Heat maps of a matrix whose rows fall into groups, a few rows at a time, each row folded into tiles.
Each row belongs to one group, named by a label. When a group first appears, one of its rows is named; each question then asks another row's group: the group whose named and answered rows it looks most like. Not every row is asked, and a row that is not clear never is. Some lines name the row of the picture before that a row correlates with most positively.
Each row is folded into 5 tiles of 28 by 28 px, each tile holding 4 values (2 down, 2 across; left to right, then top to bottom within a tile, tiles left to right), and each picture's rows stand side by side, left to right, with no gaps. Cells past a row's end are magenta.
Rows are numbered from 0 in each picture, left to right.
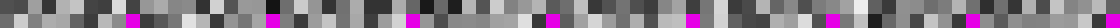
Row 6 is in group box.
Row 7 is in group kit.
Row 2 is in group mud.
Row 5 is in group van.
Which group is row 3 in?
kit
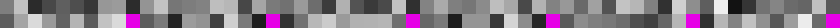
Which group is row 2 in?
mud
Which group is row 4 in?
mud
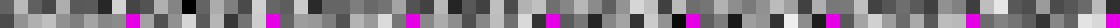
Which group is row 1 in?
mud
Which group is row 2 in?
van
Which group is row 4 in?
box
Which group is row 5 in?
box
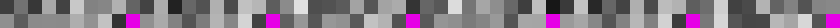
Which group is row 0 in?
kit
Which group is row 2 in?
box
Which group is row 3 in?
mud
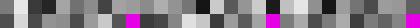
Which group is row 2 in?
box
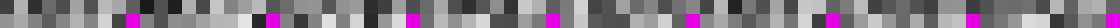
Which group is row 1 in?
kit
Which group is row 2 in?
mud
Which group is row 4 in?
van
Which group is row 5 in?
kit
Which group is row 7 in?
kit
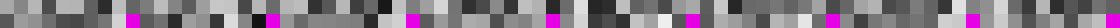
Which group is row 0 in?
mud
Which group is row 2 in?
mud
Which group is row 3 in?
box
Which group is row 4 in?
van
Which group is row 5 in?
van
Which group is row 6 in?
mud
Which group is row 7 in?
van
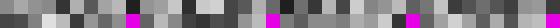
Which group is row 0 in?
box
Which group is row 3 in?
van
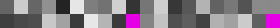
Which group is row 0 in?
box
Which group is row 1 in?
van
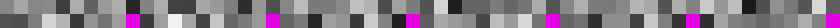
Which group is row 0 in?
box
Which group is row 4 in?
box
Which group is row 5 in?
mud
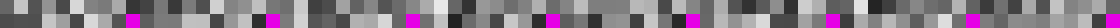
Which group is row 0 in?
box
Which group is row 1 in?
kit
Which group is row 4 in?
box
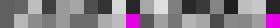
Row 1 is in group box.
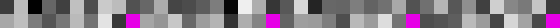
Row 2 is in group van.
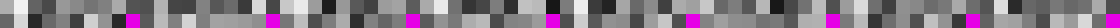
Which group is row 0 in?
box
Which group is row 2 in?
box
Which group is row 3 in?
box
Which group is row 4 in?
van
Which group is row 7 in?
van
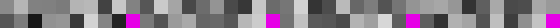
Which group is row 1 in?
mud
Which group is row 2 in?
van
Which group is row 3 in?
mud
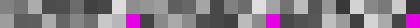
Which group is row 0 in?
mud
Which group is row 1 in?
mud
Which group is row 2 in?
box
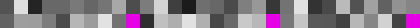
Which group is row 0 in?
van
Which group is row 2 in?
van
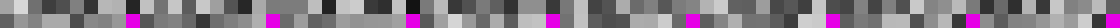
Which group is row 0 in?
box
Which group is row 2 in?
mud
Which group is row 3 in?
van
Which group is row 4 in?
van
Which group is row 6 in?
kit
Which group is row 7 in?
kit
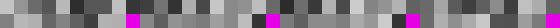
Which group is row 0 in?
mud
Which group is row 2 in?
kit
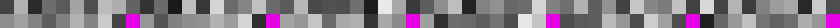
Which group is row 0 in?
kit
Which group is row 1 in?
kit
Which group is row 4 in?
box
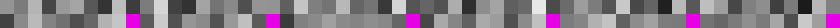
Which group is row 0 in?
mud
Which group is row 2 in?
mud
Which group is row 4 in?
mud
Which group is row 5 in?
mud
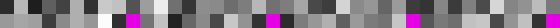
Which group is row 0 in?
kit
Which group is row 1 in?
box
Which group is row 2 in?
mud
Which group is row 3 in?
kit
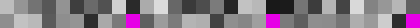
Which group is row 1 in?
box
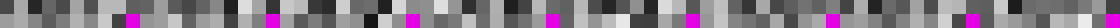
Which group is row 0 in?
kit
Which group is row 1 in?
kit
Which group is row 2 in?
mud
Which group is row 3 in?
mud
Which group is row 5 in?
van
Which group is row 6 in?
kit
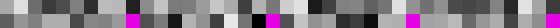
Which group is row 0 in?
box
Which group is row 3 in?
kit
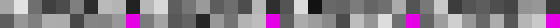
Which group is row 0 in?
box
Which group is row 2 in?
van
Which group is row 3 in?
van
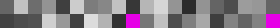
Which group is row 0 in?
box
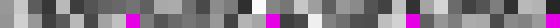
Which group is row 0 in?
van
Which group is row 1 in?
mud
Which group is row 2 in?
mud
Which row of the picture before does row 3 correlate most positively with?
1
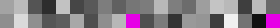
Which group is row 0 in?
van
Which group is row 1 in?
box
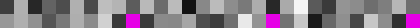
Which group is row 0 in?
kit
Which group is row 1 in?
mud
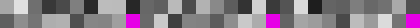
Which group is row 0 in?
box
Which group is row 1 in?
mud
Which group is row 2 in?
van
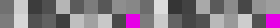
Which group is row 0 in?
van
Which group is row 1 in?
van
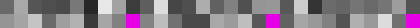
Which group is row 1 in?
van
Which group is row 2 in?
van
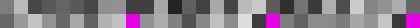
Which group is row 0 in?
van
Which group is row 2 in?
kit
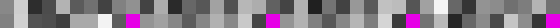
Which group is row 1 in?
kit
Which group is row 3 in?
box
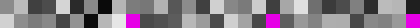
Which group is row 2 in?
box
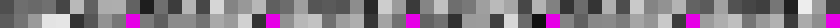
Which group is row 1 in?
kit
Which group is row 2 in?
kit
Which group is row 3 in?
box
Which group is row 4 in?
kit
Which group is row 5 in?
kit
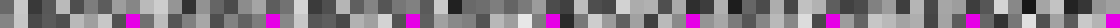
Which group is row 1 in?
box
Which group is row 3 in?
van
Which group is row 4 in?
mud
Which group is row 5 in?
kit
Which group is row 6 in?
kit
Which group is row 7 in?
mud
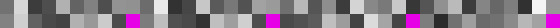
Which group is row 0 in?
van
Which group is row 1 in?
van
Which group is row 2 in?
box
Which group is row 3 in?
mud
